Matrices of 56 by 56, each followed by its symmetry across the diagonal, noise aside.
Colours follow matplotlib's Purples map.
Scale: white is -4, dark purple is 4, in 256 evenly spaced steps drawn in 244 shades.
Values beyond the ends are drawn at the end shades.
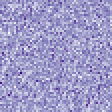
neither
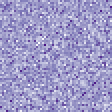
symmetric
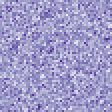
symmetric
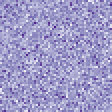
symmetric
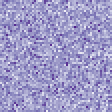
neither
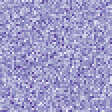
neither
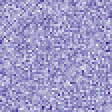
symmetric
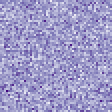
neither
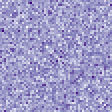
symmetric
